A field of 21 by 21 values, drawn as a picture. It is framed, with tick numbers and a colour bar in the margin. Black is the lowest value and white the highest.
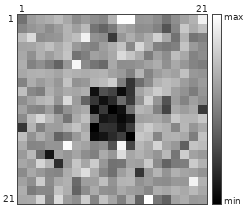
Most values sit high, with a long tail of low ones. The centre is the ninth with the lowest average. No single row or column stands out from its neighbours. In the centre lies a patch that is lower than the rest. On average the colour sits 60% of the way up the scale.
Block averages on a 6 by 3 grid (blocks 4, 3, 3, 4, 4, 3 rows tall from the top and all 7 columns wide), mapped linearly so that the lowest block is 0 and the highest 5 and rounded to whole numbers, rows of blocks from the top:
5 5 4 | 5 5 4 | 5 1 5 | 4 0 5 | 4 4 5 | 5 5 5
